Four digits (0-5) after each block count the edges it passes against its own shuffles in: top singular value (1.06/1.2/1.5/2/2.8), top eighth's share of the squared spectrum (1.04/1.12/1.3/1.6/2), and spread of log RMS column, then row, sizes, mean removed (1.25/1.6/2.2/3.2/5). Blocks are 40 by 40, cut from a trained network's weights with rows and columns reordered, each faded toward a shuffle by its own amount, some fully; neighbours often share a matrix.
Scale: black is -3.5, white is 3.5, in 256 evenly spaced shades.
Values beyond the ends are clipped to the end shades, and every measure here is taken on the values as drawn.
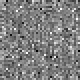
2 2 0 1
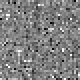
0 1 0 1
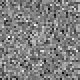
0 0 0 0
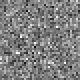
2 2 1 1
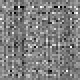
3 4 0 3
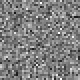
2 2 0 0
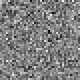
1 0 0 1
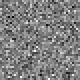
1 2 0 0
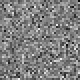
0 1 0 1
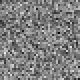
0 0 0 0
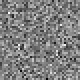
2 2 0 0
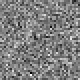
0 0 0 0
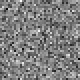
1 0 0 0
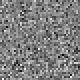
1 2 0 0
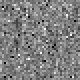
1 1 0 0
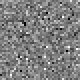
0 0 0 0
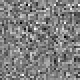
2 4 1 2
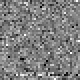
2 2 0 1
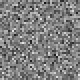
1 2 0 0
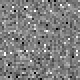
0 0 0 1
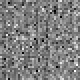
2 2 0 1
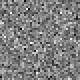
0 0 0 0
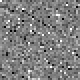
0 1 0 0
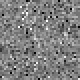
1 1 0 0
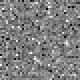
0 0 0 0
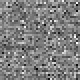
2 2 2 0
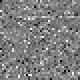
0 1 0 0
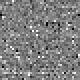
1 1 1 0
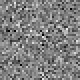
2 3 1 1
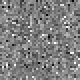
1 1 0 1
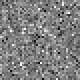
0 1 0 0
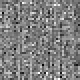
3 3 0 2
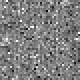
1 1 0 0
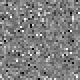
0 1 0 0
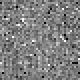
1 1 0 0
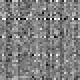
3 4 0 3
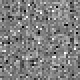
2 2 0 1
